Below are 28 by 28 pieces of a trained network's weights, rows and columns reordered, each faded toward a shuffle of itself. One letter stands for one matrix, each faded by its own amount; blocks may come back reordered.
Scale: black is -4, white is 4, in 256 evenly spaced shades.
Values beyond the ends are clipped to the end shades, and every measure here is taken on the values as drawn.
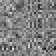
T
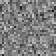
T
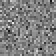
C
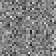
T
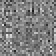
T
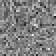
C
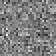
T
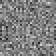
T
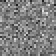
C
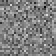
T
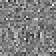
T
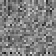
T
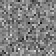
C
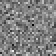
C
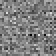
T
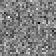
C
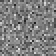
C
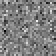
C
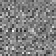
T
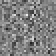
T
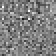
C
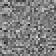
T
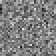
C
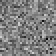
C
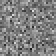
C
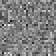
T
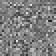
T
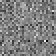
T
